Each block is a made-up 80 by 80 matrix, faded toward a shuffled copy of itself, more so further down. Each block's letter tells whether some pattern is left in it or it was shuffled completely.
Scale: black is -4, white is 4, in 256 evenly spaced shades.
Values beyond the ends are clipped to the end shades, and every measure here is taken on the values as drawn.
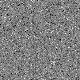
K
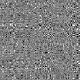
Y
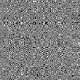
Y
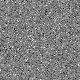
K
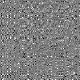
Y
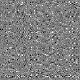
Y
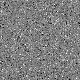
K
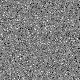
K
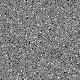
K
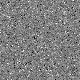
K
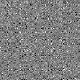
Y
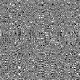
Y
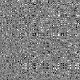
Y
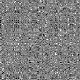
Y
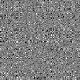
Y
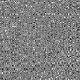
Y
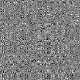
Y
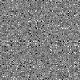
Y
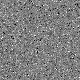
K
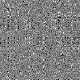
Y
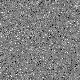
K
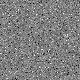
K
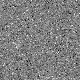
K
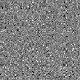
Y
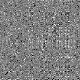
Y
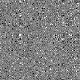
Y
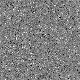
K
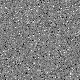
K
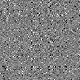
Y
